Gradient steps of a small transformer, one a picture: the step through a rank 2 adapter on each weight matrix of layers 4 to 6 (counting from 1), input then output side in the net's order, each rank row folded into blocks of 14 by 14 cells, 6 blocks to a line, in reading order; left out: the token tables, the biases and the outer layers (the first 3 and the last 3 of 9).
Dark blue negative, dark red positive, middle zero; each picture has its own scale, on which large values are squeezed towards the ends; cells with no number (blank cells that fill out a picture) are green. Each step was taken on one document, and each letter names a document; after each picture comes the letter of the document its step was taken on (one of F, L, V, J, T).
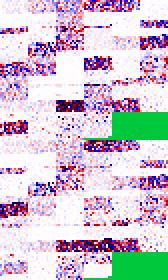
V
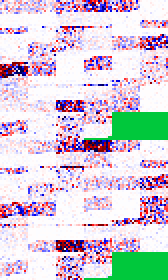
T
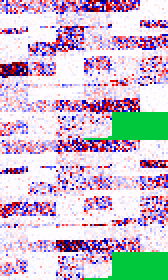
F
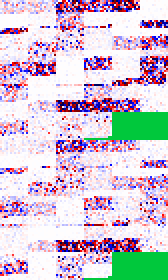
V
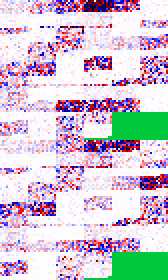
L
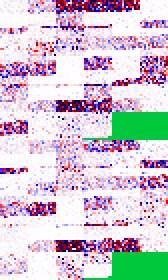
V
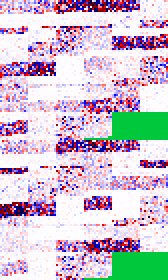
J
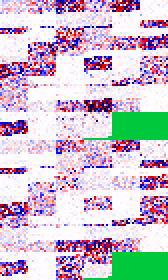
L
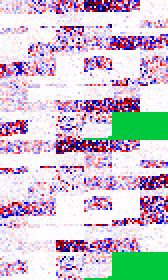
T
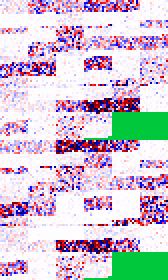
T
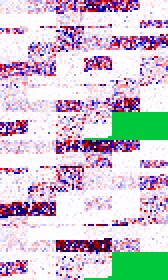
T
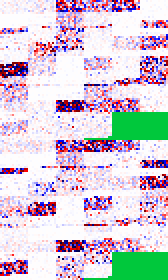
V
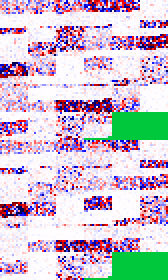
J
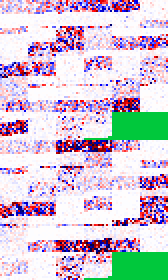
T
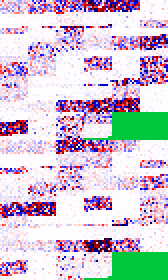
T
